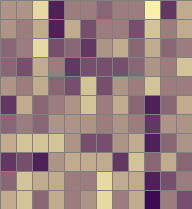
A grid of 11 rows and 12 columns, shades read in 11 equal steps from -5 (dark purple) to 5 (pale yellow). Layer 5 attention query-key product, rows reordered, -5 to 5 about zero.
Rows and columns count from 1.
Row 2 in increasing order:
-4 -2 -2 0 0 0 0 1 2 2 2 3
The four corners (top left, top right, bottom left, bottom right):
1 2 2 -2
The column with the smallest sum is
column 10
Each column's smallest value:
-3 -2 -4 -4 -3 -3 -2 -3 -2 -5 -3 -2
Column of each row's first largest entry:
10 10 3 12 6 6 4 2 9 7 7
